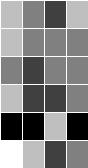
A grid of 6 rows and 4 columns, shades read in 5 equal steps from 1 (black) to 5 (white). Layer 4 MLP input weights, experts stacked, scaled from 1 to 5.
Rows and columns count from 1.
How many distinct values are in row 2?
2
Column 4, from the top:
4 3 3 3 1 3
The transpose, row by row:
4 4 3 4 1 5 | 3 3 2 2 1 4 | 2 3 3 2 4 2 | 4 3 3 3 1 3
